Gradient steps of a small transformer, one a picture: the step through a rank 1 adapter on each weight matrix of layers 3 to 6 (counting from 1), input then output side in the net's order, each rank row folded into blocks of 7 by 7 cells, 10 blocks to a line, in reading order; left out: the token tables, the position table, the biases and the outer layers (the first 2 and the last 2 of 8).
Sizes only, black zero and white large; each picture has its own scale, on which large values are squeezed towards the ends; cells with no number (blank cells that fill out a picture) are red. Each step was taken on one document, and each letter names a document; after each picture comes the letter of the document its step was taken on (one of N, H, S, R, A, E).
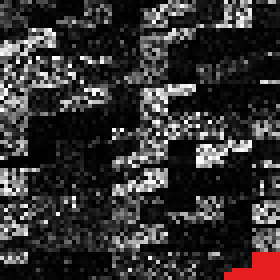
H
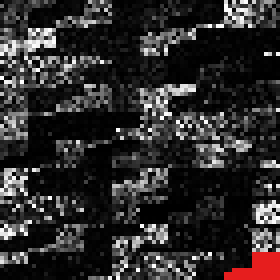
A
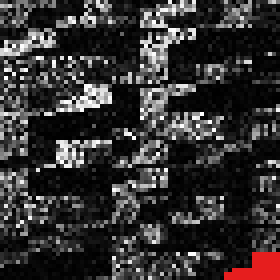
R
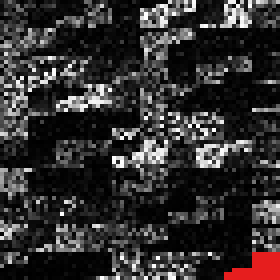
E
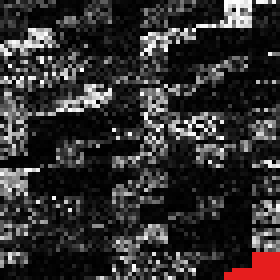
E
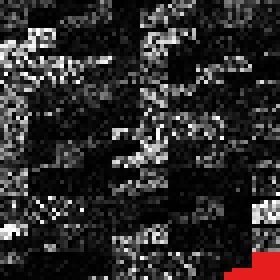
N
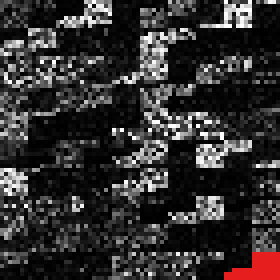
H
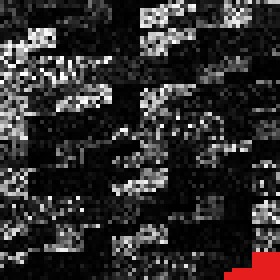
N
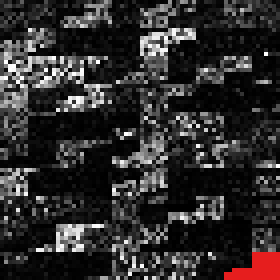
E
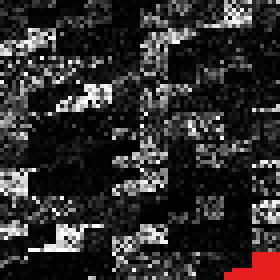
N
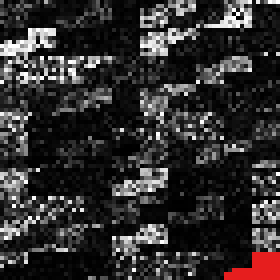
N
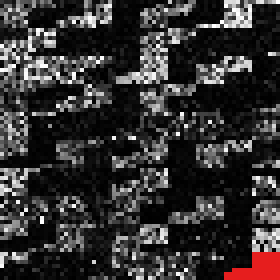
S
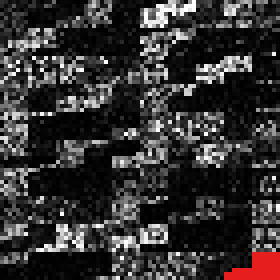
E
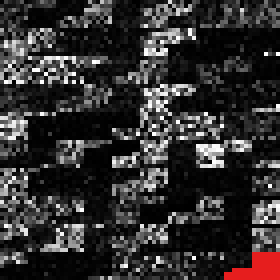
A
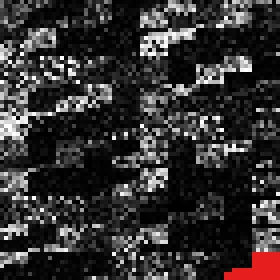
N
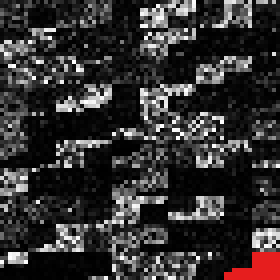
E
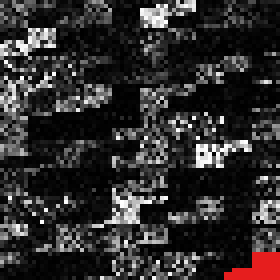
E
